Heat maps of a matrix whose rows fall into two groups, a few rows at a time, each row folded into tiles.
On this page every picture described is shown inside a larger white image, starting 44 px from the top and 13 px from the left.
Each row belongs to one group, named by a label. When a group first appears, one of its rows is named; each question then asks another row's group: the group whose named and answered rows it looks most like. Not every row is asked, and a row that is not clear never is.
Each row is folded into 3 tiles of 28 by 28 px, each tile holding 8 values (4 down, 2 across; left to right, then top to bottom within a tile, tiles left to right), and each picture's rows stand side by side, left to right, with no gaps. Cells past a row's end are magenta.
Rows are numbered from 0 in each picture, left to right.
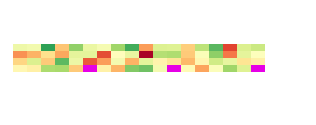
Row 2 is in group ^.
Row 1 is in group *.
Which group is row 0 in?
*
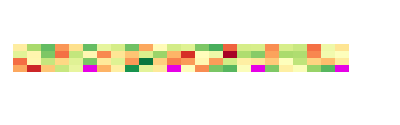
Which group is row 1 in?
*
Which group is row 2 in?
*
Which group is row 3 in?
^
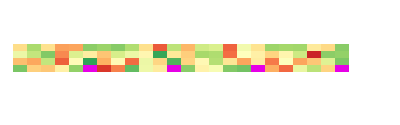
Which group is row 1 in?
*
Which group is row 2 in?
^
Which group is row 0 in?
^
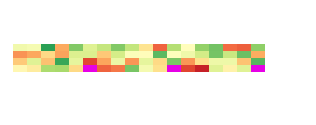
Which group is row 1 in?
*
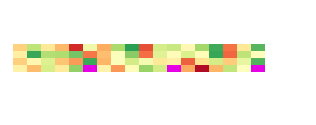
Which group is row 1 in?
^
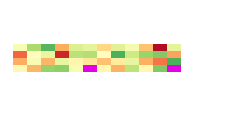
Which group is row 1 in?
^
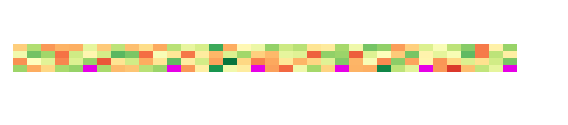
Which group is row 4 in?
*
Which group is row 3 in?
*
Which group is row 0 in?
^
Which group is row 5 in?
^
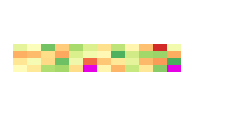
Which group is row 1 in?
^
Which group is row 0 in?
*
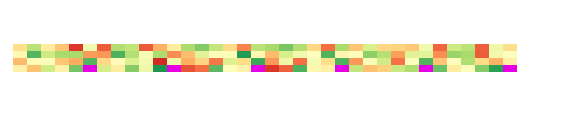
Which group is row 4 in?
^
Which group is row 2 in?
*
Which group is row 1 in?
^
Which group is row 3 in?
*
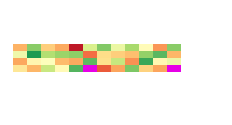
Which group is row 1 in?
*
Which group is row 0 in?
^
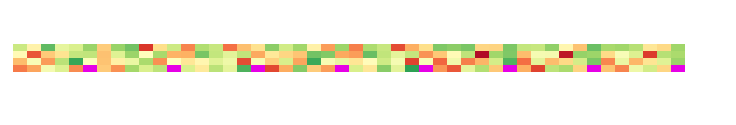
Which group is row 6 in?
*
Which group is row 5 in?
*
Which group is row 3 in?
*
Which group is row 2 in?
^
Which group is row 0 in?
*
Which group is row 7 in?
*
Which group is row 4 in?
^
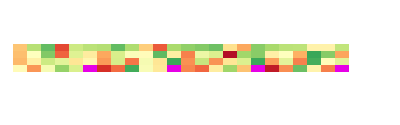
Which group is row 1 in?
*
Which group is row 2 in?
*
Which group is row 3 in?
*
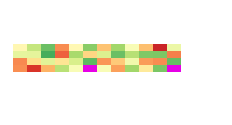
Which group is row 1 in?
^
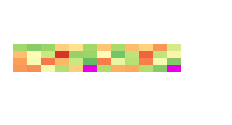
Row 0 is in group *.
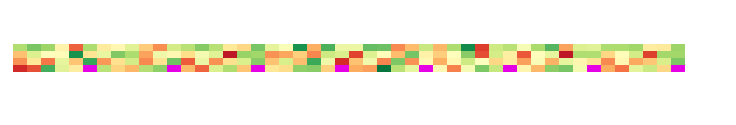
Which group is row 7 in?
*
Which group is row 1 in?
^
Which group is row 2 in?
*
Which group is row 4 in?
*
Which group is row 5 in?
^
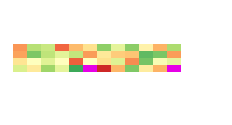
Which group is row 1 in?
*
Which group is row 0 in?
^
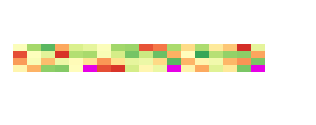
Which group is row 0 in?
*
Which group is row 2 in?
^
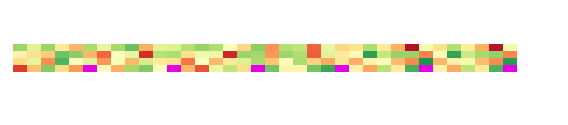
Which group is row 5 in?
^
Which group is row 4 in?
^
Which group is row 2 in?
*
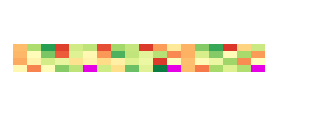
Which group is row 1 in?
^
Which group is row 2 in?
^
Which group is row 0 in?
^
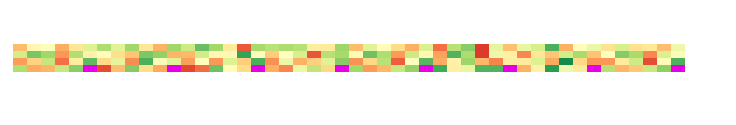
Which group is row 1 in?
*
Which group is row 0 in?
^
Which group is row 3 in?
*
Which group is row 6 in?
*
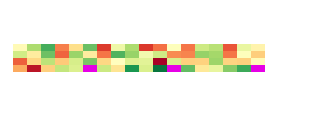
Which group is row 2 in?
^
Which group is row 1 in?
^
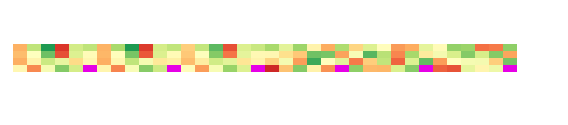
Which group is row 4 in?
^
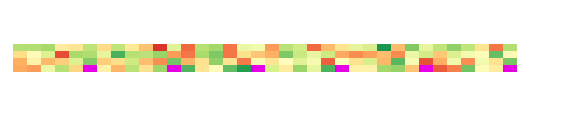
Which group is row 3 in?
^
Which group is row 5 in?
*
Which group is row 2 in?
^
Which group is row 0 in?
*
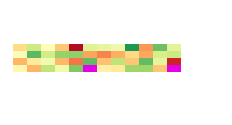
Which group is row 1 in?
*
